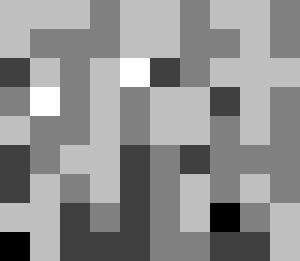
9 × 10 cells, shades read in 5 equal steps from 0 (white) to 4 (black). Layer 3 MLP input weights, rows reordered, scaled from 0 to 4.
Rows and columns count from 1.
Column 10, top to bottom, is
2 2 1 2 2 2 2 1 1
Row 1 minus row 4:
-1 1 -1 1 -1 0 1 -2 0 0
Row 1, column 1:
1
